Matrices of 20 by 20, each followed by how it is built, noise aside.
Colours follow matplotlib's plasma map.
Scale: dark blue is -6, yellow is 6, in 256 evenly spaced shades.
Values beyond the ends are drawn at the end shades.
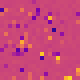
sparse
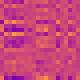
low rank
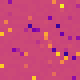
sparse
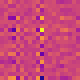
low rank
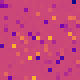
sparse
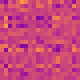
low rank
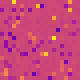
sparse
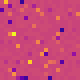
sparse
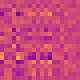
low rank
